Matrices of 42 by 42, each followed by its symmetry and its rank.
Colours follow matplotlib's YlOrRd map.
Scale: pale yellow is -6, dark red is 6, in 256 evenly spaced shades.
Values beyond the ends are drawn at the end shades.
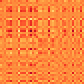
symmetric, rank two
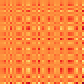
symmetric, rank one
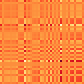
symmetric, rank one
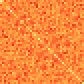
symmetric, full rank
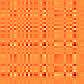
symmetric, rank one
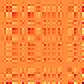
symmetric, rank two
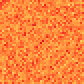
symmetric, full rank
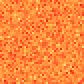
symmetric, full rank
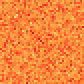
symmetric, full rank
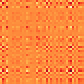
symmetric, rank two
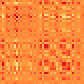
symmetric, rank two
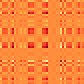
symmetric, rank one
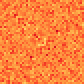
symmetric, full rank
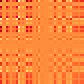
symmetric, rank one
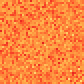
symmetric, full rank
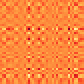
symmetric, rank two
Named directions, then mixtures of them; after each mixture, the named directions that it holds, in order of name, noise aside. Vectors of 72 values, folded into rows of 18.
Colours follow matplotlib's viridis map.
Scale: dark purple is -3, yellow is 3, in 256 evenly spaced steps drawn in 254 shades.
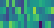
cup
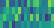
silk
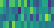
silk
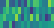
silk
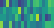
cup, silk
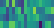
cup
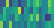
cup, silk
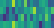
cup, silk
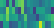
cup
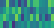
silk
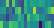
cup
